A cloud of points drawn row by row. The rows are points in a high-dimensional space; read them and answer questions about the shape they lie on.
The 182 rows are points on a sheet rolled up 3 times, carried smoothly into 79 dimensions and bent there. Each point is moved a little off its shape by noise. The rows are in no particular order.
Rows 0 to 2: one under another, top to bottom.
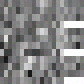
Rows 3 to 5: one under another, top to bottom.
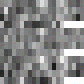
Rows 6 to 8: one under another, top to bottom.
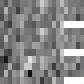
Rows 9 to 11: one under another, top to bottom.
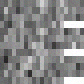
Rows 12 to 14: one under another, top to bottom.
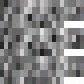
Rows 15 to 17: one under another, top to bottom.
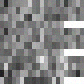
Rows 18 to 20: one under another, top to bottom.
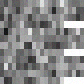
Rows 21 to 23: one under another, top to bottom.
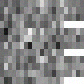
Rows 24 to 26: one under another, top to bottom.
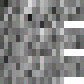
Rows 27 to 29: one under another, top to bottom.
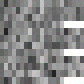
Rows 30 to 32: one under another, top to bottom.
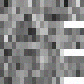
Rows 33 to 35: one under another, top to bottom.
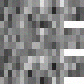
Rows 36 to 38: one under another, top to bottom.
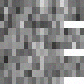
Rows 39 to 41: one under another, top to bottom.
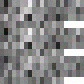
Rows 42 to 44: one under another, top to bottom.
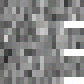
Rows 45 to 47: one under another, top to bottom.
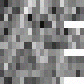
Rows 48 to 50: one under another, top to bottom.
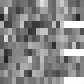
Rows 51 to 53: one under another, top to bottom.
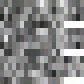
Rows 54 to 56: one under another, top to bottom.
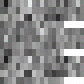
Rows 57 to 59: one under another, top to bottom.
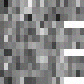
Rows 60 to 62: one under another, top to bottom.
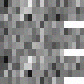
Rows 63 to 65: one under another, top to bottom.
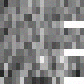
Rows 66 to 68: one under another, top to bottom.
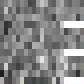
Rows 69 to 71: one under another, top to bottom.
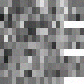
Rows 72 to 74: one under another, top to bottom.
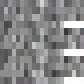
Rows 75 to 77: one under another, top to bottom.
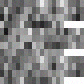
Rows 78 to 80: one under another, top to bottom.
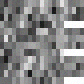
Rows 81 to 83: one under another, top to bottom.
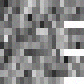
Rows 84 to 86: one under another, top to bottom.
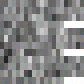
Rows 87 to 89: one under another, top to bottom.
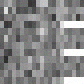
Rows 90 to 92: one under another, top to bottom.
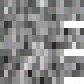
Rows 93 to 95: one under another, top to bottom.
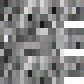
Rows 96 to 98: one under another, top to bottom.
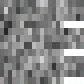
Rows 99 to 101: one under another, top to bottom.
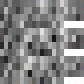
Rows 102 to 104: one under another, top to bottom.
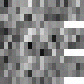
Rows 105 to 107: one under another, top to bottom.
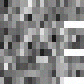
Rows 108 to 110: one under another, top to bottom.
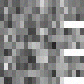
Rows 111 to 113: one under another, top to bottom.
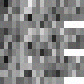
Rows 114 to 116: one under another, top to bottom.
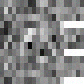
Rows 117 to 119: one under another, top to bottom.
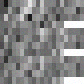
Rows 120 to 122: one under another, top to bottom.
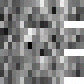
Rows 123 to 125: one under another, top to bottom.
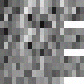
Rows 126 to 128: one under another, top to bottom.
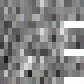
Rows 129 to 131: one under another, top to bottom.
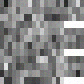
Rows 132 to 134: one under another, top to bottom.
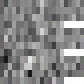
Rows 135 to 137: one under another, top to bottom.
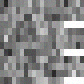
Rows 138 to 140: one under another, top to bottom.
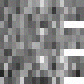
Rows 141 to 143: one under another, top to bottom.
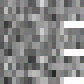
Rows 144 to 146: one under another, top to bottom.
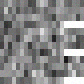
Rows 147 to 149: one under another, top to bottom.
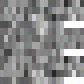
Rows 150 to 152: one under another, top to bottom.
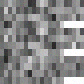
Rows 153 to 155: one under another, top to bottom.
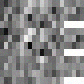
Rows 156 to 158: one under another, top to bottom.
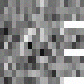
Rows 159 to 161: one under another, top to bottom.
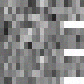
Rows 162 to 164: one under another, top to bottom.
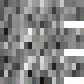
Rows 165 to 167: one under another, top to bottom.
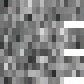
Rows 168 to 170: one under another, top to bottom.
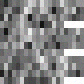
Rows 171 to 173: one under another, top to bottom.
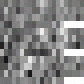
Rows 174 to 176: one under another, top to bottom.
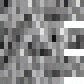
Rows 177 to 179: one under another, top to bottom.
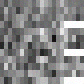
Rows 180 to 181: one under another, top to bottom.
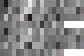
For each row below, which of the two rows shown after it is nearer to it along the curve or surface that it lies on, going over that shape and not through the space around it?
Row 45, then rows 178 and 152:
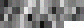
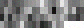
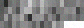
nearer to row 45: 178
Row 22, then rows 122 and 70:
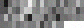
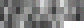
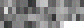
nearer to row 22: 122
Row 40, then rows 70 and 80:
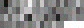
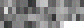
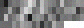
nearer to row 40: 80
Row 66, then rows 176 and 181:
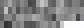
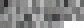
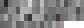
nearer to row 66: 176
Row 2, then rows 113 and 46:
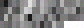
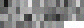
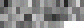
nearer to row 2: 113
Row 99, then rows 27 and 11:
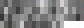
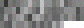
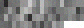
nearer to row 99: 11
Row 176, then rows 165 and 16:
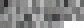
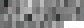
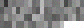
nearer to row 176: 165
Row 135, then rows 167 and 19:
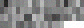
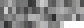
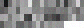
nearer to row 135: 19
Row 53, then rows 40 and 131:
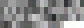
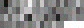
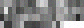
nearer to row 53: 131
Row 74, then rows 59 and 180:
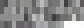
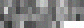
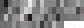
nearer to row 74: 59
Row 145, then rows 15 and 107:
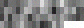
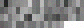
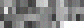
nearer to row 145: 15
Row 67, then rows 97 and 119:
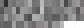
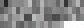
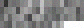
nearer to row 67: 119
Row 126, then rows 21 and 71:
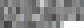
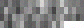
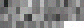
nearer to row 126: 21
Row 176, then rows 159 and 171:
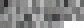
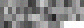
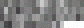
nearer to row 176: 171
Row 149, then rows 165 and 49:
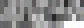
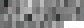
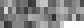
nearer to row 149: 49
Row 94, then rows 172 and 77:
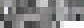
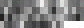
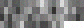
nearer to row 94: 172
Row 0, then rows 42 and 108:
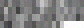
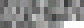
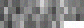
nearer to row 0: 108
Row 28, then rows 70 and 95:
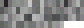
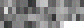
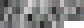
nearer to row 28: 95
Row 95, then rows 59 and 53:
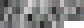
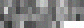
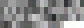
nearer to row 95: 59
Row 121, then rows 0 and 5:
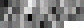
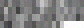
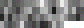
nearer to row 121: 5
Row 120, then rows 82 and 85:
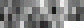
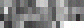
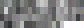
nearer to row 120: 82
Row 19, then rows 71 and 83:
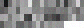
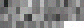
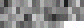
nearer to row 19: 83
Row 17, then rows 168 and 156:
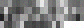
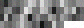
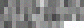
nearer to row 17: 168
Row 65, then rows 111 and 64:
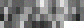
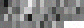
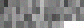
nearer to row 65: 111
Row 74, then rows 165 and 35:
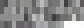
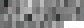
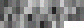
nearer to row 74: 165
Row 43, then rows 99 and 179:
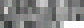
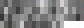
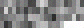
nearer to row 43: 99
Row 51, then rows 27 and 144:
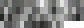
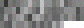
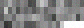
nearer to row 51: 144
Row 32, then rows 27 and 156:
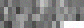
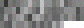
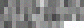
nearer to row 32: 156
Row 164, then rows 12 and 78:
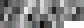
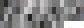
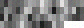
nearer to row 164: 78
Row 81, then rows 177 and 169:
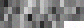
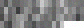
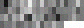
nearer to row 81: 169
